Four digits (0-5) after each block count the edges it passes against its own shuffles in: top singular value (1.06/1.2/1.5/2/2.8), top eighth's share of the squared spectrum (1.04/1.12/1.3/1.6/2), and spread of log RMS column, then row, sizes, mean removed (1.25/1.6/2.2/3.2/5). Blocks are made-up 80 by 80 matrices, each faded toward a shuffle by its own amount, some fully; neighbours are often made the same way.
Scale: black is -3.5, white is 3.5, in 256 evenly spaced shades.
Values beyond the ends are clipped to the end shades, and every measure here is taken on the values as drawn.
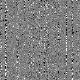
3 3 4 0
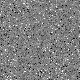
0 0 1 0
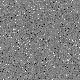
0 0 0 0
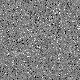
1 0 1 0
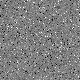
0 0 0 0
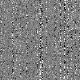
2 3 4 0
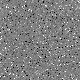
0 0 0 0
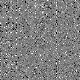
3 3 2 1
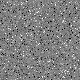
0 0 0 0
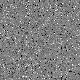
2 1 0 0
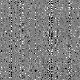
4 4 3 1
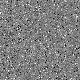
0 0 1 0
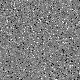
0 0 0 0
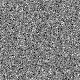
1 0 0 0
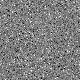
2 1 0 0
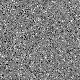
1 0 0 0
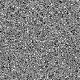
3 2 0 0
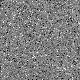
2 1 0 0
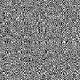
4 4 3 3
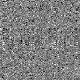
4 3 2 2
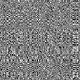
4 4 3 3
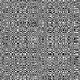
5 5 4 4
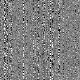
2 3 4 0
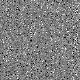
1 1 2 0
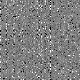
4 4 2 1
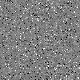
2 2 0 0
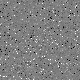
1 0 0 0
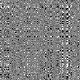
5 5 3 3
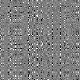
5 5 4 3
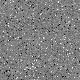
1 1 0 0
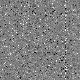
3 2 1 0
